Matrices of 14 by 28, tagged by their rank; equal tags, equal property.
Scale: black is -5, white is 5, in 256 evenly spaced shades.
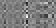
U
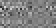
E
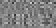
E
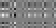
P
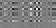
P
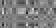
U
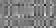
U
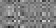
U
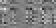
E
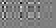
P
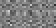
E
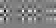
P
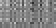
U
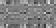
E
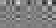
P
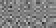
E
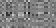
U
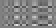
P
